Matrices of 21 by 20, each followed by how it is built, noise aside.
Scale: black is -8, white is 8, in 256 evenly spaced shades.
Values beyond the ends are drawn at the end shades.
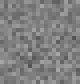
noise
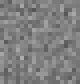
noise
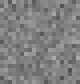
noise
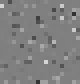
sparse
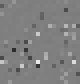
sparse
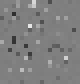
sparse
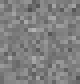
noise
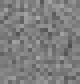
noise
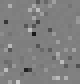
sparse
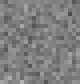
noise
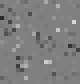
sparse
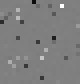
sparse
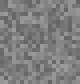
noise
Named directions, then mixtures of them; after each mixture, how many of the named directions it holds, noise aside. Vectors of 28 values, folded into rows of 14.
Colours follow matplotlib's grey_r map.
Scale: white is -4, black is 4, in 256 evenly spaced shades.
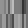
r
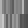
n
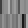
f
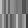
three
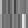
one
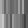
one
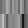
three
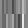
two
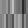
one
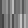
two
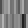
two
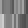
one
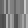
two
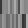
one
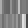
one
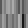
two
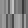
one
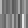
two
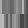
one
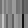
three
